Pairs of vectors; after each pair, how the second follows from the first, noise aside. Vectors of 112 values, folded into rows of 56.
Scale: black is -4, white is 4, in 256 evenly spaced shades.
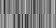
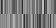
shuffled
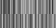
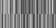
negated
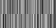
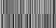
shuffled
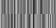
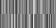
negated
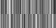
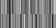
negated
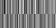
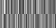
negated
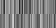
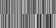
shuffled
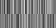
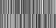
shuffled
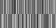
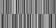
negated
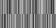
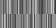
negated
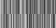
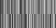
negated
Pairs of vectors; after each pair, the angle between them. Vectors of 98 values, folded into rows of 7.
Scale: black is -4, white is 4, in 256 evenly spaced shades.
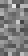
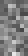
orthogonal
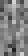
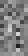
orthogonal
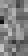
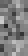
nearly opposite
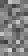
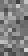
partly opposed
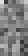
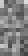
nearly parallel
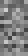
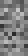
nearly parallel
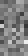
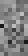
nearly opposite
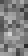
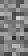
orthogonal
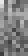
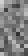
partly aligned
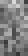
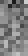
nearly opposite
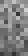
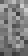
nearly parallel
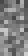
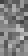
partly aligned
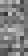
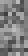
nearly parallel
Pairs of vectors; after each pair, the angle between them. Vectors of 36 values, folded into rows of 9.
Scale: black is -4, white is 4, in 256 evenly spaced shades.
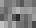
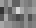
partly aligned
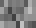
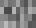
partly aligned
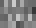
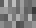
nearly parallel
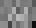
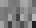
partly aligned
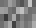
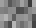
nearly opposite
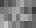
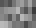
nearly parallel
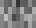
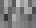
nearly opposite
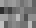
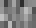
orthogonal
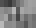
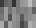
partly aligned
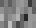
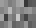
partly aligned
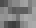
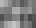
nearly opposite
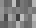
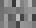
nearly opposite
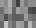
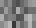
partly aligned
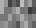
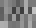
orthogonal
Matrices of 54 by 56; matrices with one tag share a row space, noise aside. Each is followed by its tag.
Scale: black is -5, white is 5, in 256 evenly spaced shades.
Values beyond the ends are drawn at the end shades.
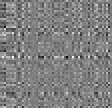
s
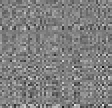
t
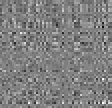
t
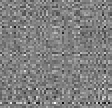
t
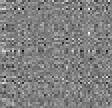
s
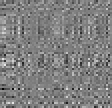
s
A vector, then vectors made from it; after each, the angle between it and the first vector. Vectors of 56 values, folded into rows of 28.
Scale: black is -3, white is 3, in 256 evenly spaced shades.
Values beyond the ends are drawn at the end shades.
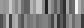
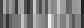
orthogonal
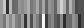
orthogonal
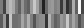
orthogonal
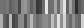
nearly opposite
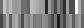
nearly parallel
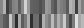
partly opposed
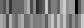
nearly opposite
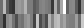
partly opposed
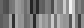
partly opposed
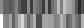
partly opposed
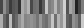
nearly opposite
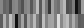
partly opposed
